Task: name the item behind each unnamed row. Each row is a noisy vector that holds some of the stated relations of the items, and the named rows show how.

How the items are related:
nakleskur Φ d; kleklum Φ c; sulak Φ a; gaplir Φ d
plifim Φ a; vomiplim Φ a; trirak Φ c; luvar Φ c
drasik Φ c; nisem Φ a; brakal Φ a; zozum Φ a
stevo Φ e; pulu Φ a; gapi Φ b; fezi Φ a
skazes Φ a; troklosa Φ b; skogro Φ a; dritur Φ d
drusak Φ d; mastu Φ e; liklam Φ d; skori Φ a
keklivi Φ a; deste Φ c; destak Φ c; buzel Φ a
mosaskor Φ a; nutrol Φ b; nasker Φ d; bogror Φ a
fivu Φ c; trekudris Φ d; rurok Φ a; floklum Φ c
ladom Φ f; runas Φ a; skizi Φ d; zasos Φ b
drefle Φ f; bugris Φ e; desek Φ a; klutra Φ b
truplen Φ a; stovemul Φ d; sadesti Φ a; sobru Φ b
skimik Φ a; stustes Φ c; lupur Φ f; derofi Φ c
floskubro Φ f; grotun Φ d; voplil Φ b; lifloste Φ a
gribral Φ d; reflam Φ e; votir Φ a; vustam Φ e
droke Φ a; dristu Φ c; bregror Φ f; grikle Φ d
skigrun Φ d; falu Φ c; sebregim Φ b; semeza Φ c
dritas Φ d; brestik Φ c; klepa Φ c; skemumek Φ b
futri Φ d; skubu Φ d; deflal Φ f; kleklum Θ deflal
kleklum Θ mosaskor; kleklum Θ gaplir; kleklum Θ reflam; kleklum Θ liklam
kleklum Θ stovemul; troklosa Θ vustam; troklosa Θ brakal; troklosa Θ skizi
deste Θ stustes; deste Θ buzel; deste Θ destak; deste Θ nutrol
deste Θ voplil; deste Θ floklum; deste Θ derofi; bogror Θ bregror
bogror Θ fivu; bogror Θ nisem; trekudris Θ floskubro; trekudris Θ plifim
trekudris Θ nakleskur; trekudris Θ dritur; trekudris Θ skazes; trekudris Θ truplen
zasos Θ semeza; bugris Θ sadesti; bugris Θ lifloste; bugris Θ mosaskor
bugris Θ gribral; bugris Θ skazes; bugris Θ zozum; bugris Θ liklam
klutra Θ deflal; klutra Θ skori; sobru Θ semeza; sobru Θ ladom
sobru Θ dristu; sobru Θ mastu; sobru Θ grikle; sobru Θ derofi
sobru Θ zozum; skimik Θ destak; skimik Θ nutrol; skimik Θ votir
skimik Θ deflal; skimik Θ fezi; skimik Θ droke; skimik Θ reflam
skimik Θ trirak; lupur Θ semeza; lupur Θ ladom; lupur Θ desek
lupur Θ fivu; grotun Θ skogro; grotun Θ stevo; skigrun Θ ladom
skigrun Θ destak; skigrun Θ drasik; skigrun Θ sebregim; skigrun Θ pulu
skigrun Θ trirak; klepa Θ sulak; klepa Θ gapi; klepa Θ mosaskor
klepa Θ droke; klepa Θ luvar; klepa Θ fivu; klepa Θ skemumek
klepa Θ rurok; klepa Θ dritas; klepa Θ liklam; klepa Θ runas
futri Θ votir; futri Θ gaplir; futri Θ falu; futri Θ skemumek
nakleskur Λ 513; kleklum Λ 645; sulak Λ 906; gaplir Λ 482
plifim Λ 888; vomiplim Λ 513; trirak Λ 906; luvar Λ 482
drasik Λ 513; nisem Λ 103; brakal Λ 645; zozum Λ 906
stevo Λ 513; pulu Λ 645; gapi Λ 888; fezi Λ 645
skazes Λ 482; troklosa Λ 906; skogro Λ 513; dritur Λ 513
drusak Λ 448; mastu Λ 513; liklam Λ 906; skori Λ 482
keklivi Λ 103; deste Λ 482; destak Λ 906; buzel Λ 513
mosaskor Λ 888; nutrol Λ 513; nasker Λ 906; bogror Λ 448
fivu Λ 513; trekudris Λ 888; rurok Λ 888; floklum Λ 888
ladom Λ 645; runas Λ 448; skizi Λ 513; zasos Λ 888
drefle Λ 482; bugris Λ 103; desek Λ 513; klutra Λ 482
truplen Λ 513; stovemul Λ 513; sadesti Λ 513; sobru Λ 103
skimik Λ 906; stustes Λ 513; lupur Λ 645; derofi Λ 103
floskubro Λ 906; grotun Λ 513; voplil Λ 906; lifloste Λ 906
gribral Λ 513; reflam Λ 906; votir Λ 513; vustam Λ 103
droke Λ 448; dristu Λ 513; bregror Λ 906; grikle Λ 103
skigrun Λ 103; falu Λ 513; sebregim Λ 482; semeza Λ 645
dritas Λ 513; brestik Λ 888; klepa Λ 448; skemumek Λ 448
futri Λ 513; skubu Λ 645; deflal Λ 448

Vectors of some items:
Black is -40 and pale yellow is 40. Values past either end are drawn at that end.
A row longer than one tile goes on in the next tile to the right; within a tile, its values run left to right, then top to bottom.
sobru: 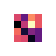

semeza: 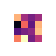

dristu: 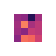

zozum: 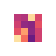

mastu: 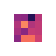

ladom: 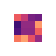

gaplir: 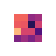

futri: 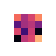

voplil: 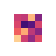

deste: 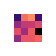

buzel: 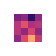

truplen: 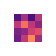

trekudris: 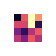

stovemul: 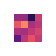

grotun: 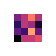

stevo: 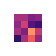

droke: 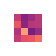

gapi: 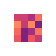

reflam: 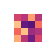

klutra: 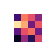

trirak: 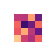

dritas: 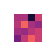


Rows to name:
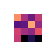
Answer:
nisem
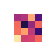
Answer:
destak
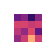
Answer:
nutrol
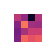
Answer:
desek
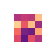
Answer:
mosaskor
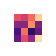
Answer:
klepa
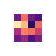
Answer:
skori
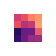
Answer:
kleklum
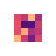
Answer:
nasker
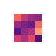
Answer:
skubu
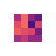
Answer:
drefle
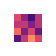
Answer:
votir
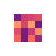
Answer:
plifim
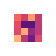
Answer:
sulak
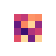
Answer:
zasos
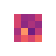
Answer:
runas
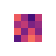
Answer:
falu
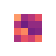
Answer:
skemumek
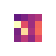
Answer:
deflal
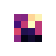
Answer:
bugris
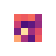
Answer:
bregror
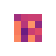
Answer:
floklum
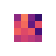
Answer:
sebregim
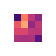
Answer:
skazes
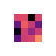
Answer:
fivu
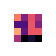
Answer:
vustam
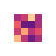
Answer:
floskubro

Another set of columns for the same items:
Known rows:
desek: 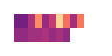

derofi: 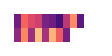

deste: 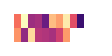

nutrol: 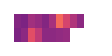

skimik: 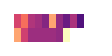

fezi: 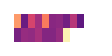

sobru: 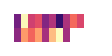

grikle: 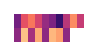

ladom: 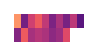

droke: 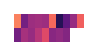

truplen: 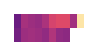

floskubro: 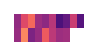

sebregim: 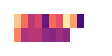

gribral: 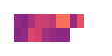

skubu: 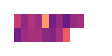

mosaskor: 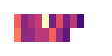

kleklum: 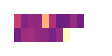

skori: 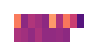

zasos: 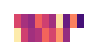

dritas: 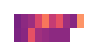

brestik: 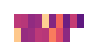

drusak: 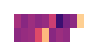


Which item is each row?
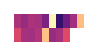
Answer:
bogror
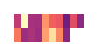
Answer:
trekudris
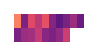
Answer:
pulu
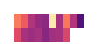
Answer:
klutra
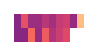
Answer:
grotun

